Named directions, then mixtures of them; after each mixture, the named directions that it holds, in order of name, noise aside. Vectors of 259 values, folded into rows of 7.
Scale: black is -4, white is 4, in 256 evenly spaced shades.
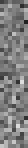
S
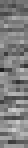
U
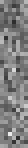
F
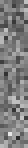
F, S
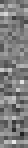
S, U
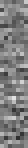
F, S, U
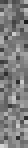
F, S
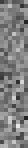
S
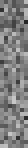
F, S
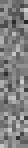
F, S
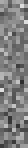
S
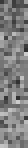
F, S, U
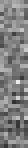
F, S, U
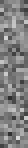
F, S, U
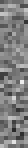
S, U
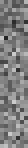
F, S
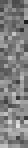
F, S, U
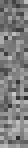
F, S, U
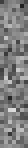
F, S, U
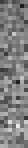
S, U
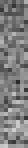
F, S, U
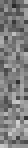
F, S, U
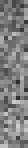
F, S, U
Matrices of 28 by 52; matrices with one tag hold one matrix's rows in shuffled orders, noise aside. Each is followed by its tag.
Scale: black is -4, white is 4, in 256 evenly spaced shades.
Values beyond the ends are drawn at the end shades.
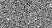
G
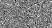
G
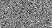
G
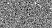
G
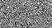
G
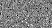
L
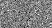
G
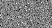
L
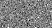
G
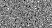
G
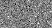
G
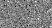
G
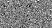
G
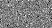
L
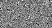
L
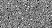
L
